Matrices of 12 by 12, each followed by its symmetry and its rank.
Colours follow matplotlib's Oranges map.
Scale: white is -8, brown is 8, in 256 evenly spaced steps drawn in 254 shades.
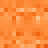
neither, rank two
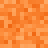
neither, full rank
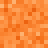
neither, full rank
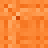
symmetric, rank two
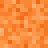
neither, full rank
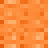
neither, rank two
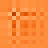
symmetric, rank one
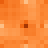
symmetric, rank two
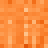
neither, rank two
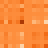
symmetric, rank one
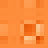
symmetric, rank one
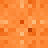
symmetric, rank two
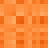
symmetric, rank one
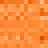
neither, rank two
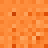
symmetric, rank two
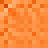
symmetric, rank two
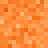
neither, full rank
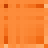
symmetric, rank one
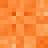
symmetric, rank two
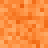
neither, full rank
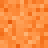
neither, full rank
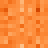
neither, rank two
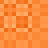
symmetric, rank one
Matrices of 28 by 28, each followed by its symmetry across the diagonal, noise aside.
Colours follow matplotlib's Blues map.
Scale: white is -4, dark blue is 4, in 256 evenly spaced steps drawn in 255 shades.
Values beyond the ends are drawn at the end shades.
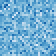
symmetric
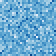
symmetric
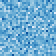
antisymmetric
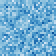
symmetric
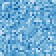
symmetric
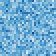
neither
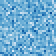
antisymmetric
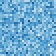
neither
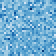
neither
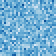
neither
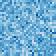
symmetric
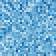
antisymmetric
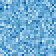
antisymmetric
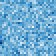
neither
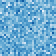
neither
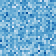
antisymmetric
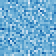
antisymmetric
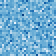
antisymmetric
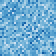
symmetric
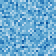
symmetric
